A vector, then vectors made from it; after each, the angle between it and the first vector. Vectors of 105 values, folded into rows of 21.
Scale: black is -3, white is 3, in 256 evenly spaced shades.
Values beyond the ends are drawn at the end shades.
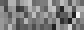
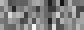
partly opposed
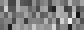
nearly opposite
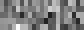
orthogonal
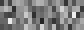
partly opposed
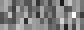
partly opposed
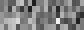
orthogonal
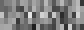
partly aligned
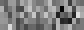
nearly parallel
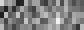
orthogonal
